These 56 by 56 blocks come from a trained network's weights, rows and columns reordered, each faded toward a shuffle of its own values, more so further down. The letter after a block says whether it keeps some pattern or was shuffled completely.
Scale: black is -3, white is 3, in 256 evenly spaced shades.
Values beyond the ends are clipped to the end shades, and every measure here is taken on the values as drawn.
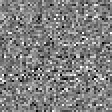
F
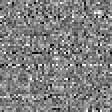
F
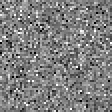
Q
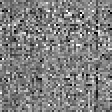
F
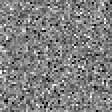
Q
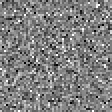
Q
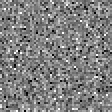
Q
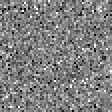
Q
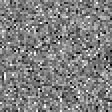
Q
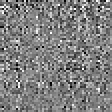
F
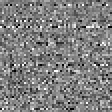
F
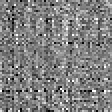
F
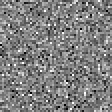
Q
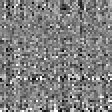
F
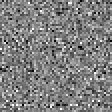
F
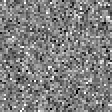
Q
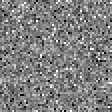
Q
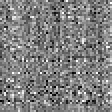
F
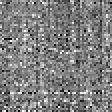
F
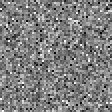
Q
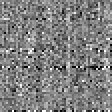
F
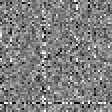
F
